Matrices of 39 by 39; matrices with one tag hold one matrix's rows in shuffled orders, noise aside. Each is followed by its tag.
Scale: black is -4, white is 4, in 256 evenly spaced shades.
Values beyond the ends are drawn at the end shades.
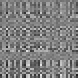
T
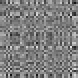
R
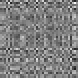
R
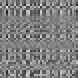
T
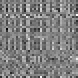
T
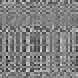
T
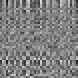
T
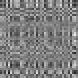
R
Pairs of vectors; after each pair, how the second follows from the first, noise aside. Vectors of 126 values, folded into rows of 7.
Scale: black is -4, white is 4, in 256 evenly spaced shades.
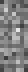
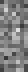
copied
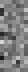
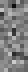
wrapped around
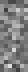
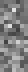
wrapped around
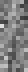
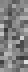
wrapped around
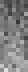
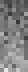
copied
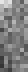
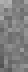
shrunk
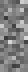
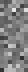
wrapped around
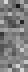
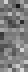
copied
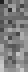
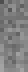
shrunk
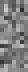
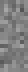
shrunk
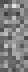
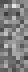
copied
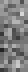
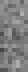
shrunk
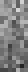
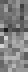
wrapped around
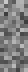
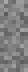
shrunk
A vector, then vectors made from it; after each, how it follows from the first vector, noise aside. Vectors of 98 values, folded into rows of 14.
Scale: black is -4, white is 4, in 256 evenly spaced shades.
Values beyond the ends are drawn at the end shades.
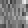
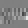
partly zeroed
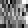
scaled up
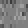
partly zeroed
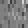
partly zeroed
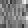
copied
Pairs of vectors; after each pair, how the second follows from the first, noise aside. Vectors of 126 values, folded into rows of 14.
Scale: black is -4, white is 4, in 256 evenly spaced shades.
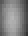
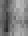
wrapped around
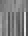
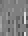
partly zeroed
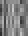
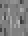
partly zeroed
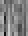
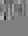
partly zeroed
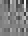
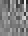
copied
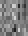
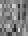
copied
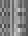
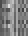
reversed
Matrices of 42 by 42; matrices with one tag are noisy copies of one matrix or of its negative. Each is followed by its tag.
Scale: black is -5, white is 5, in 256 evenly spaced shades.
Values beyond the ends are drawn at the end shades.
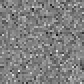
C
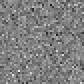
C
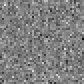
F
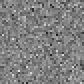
C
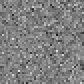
C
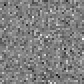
F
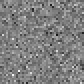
C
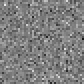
F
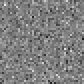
F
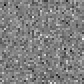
F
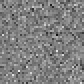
C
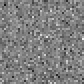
F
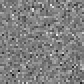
C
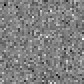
F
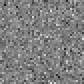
F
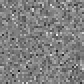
C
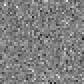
F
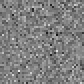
C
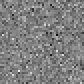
C
